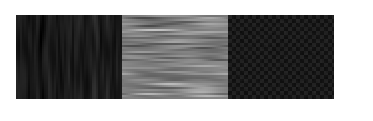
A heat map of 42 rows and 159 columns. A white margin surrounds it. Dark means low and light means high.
It is made of 1 by 3 panels. Panel 1,1: very low, streaked downward, faint in contrast. Panel 1,2: middling, streaked across. Panel 1,3: very low, checkered, faint in contrast.
